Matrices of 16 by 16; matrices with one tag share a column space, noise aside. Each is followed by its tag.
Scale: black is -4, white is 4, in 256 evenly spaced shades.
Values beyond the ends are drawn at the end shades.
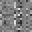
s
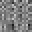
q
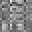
q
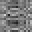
s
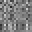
q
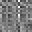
q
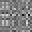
s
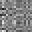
s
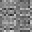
s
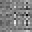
s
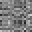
s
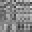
q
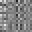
q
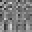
q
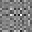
s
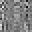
q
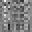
q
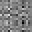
s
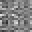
s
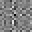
s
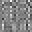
q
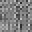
q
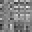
q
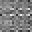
s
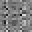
s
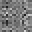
s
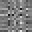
s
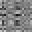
s
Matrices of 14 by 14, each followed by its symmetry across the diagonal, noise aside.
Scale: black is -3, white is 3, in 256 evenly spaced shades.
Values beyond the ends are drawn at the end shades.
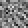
antisymmetric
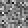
antisymmetric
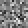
antisymmetric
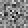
symmetric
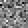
neither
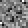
symmetric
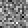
antisymmetric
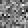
neither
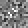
symmetric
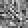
antisymmetric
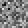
symmetric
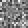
symmetric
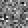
neither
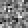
antisymmetric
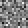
antisymmetric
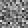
antisymmetric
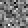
neither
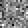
neither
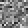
neither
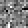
antisymmetric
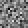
symmetric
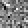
antisymmetric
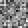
symmetric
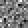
symmetric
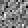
neither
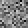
neither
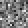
neither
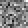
neither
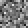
symmetric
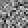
symmetric
